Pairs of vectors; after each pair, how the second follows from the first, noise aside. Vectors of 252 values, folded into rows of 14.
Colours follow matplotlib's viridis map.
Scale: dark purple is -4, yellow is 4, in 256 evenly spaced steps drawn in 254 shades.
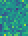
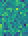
negated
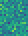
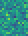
shuffled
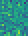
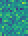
shuffled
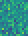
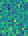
negated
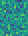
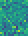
shuffled
